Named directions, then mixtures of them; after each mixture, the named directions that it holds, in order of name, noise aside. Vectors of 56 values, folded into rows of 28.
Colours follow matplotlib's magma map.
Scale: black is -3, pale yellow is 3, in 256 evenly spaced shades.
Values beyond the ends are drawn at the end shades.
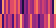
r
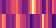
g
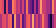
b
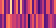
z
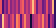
g, r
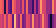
b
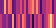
b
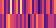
z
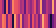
b, g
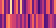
z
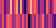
g, z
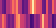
g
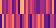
r, z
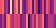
z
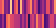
z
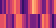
g, r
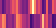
g
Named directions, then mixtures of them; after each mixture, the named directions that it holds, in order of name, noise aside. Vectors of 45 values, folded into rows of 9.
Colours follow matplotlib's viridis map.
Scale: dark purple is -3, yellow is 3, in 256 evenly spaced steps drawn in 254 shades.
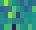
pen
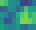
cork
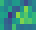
cork, pen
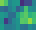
cork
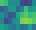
cork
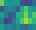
cork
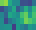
cork, pen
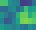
cork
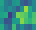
cork, pen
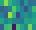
pen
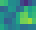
cork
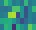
cork, pen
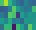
pen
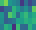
cork, pen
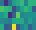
pen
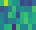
cork, pen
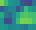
cork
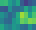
cork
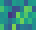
cork, pen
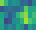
cork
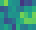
cork, pen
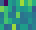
cork, pen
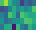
cork, pen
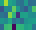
pen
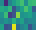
pen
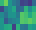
cork, pen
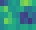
cork
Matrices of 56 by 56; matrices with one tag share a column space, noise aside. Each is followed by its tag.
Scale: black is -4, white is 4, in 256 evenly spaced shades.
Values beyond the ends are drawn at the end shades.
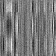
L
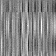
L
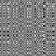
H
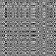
H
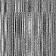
L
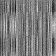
L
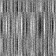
L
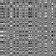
H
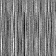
L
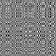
H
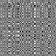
H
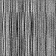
L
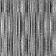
L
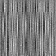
L
